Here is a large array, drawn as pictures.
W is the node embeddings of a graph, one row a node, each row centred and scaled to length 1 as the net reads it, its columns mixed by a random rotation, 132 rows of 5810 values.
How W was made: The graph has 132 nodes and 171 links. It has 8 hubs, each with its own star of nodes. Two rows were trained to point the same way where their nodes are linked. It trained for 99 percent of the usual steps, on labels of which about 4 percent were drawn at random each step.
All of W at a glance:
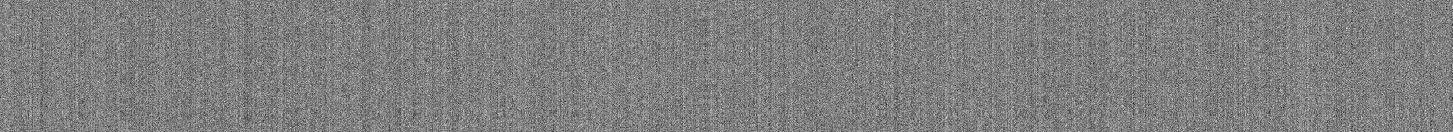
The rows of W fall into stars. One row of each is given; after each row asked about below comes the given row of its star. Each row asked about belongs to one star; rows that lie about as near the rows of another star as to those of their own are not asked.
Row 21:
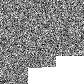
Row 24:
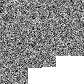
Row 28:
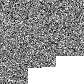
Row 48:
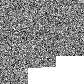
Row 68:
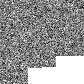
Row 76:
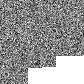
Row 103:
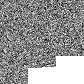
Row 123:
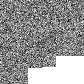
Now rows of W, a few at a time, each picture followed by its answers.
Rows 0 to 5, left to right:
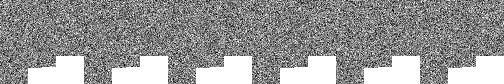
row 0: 24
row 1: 68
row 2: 103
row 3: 76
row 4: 48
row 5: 76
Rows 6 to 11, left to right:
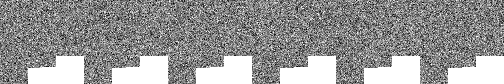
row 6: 68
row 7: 48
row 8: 48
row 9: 28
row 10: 24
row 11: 123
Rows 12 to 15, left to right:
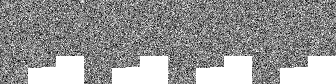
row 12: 103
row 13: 24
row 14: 123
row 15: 48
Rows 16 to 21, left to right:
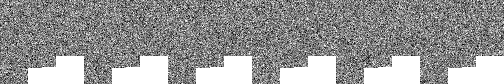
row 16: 76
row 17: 103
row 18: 68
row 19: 21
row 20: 21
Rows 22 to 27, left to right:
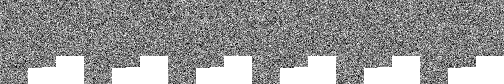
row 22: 123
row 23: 123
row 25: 21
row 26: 76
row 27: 48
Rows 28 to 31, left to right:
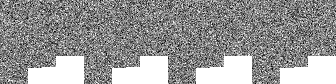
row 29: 76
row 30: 28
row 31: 68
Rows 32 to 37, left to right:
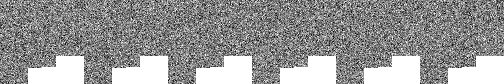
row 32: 21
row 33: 28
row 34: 76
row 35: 21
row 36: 123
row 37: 123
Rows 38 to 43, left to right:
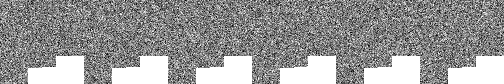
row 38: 68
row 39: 123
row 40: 76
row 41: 48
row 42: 24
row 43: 21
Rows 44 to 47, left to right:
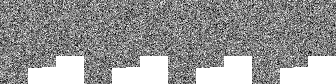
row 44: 21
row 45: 28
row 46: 28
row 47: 103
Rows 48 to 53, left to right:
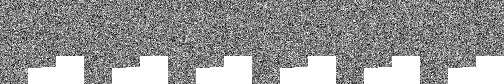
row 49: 24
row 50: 21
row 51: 103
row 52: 28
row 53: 103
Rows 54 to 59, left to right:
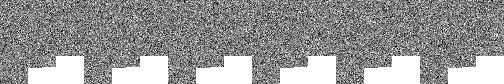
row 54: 21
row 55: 103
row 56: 76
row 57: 24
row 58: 24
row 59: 68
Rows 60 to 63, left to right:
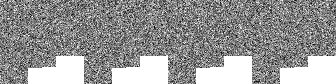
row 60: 123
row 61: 68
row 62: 21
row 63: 21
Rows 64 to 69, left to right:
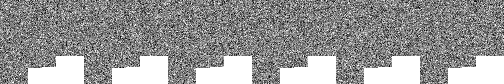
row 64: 76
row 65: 103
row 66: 48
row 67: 68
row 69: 48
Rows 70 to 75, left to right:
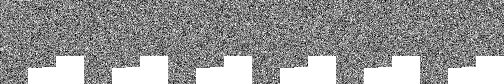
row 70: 28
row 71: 48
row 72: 24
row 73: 24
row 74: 123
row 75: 24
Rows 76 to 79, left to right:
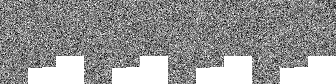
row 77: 68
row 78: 103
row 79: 123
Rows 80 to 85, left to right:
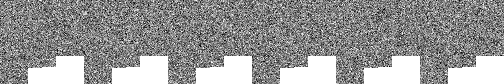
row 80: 28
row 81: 76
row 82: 123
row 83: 103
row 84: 68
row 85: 21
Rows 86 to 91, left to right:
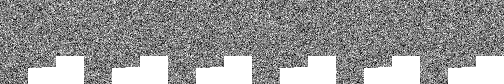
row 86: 28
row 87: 21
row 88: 123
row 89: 68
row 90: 21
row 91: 21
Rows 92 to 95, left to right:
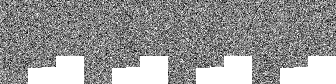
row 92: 123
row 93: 76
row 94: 48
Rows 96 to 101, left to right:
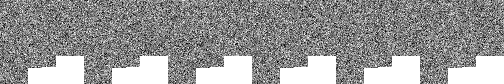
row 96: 24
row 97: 21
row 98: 24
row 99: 24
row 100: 103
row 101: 103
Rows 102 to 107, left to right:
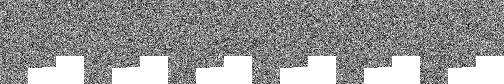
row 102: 123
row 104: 21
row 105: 24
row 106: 24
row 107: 28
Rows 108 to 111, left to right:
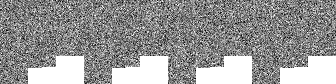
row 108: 48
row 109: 21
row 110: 76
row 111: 76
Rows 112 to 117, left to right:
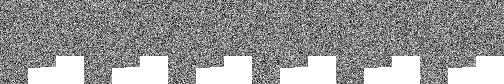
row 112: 76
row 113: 76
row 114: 103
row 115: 103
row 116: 24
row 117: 123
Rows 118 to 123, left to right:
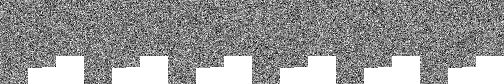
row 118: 123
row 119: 76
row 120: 68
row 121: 68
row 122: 28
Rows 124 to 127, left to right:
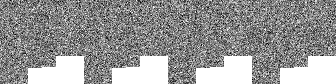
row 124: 48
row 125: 48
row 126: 28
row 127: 21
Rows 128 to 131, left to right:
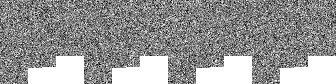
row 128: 68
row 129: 48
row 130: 21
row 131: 48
